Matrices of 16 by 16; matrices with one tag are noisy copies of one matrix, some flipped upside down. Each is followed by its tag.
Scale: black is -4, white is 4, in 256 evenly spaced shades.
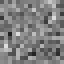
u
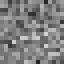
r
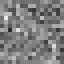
u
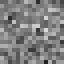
r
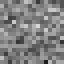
r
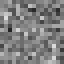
u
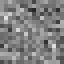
u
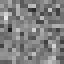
u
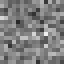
r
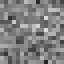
r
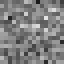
r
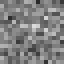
r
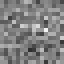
r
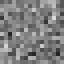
u
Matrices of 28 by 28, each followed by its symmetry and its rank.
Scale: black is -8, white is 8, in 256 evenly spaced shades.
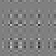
neither, rank one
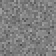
neither, full rank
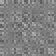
symmetric, rank three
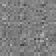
neither, rank five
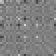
symmetric, rank three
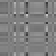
neither, rank one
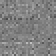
neither, rank five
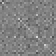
symmetric, rank five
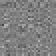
neither, rank five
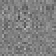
neither, rank five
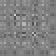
symmetric, rank three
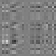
neither, rank two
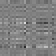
neither, rank two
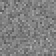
neither, full rank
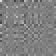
symmetric, rank three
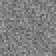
neither, full rank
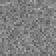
neither, full rank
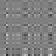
neither, rank one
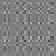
neither, rank two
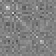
symmetric, rank five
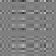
neither, rank one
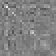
symmetric, rank five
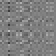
neither, rank two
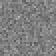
neither, full rank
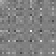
symmetric, rank three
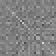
symmetric, rank five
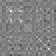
symmetric, rank five
